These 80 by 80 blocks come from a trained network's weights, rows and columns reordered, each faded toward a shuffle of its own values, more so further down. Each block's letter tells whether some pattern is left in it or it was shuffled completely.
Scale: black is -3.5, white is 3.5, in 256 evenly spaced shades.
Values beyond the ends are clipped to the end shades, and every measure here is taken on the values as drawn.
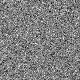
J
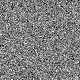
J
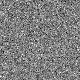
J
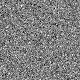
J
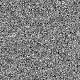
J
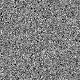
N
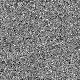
J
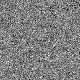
J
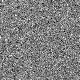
J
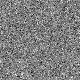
J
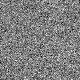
J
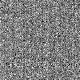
N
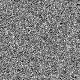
J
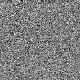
N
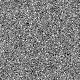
J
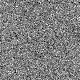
J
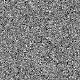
N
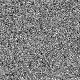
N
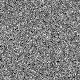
J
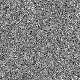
J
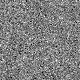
J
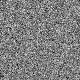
J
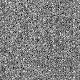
N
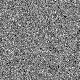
J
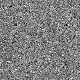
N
